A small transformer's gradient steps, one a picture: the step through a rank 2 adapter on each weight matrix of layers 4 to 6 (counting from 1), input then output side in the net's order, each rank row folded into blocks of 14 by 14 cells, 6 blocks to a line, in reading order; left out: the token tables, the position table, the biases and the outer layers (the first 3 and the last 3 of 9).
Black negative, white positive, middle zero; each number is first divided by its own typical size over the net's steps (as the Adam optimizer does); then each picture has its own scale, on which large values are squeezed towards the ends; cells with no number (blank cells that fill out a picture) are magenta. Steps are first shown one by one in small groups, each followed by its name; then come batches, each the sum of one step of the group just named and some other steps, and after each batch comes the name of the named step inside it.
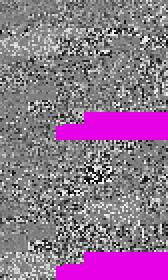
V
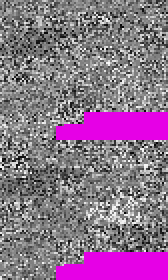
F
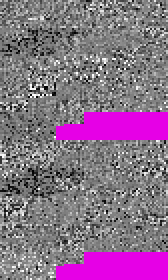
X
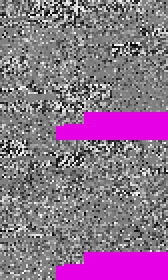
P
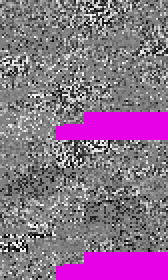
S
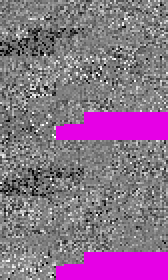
X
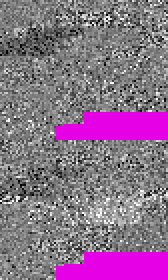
F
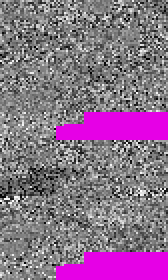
F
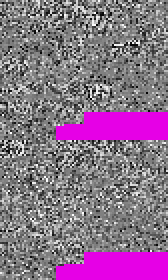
P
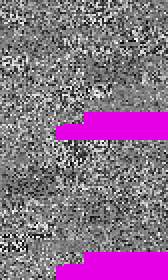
S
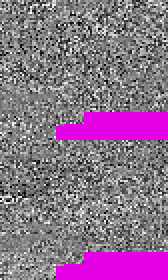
V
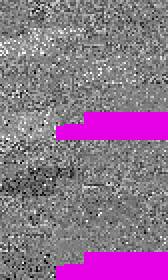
S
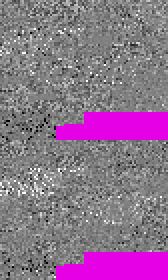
P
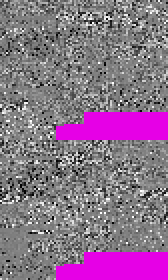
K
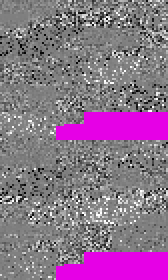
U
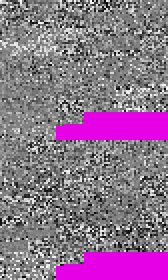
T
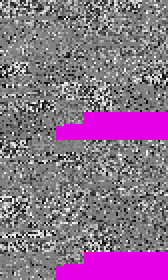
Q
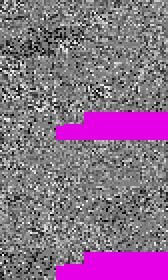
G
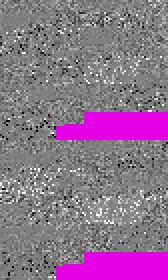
U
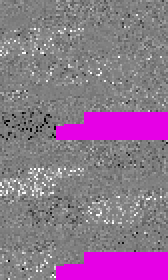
T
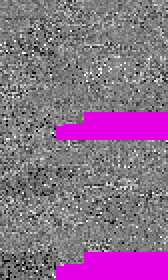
G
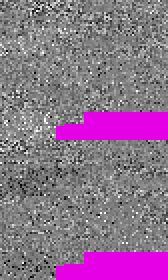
K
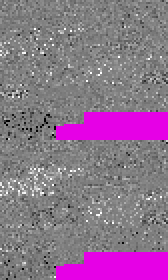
G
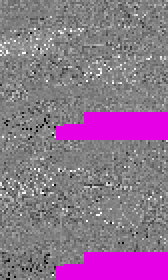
T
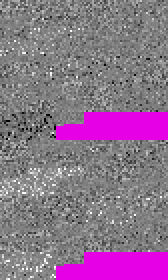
Q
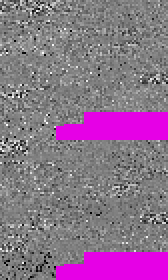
T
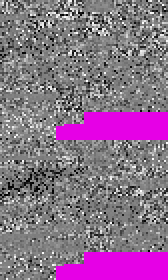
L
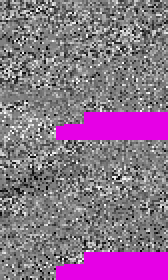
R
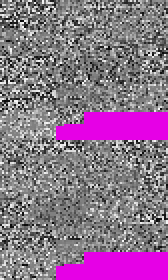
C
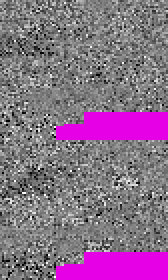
R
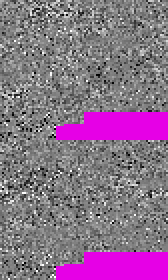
L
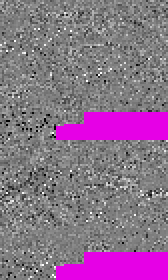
L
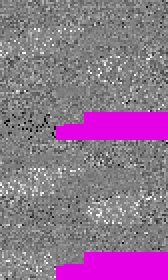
C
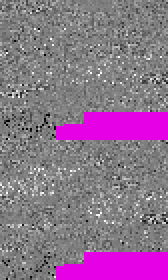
R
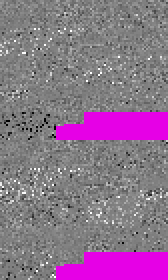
L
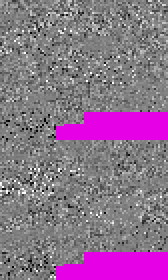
L
